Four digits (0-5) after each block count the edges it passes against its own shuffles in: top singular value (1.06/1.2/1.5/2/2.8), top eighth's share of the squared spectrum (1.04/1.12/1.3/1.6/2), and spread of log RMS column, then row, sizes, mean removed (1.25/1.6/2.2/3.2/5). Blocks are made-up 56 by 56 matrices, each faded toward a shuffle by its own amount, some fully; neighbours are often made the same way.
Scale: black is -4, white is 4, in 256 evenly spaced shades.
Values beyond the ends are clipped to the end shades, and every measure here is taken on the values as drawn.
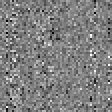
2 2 3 0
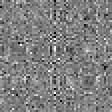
4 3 2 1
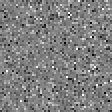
0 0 0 0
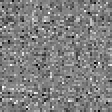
4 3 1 1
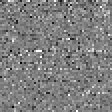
1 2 0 2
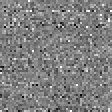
1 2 0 3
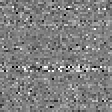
2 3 0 3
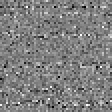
1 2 0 3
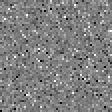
0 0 0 0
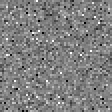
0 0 0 1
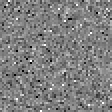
0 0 0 0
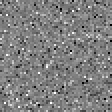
0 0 0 0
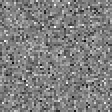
0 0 0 0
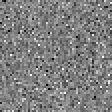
1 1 0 0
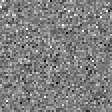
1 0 0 0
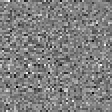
4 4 2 2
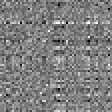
4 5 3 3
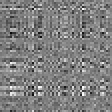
5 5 3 4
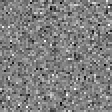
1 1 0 0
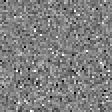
2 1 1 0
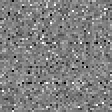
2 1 0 1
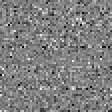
1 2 0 2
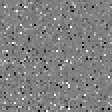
2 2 0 1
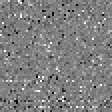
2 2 0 1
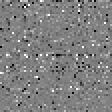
3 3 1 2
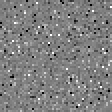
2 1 0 0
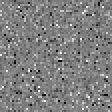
2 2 0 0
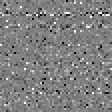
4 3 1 2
